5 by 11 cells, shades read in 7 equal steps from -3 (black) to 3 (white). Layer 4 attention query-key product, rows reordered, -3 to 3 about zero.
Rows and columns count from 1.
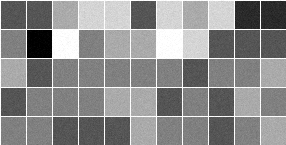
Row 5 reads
0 0 -1 -1 -1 1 0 0 -1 0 1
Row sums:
3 4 0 0 -2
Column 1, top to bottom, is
-1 0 1 -1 0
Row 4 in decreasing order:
1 1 1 0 0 0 0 0 -1 -1 -1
